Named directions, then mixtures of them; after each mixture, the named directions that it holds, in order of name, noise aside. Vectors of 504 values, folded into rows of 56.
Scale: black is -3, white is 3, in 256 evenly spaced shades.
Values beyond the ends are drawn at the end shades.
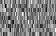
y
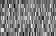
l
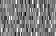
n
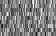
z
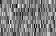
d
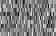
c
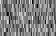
d, n, z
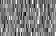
n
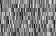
d, z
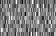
l, n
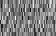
c, d, z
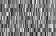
z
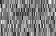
c, d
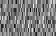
c, n, z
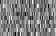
c, d, n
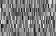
c, d, z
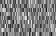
l, y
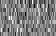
n, y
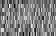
l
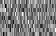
y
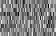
c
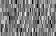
c, n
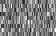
c, l, y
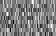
n, y, z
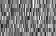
z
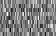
y, z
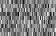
c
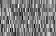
d, z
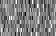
n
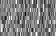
n, z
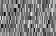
c, d, z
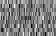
l, z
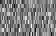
d, l, y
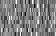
n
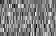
d, l
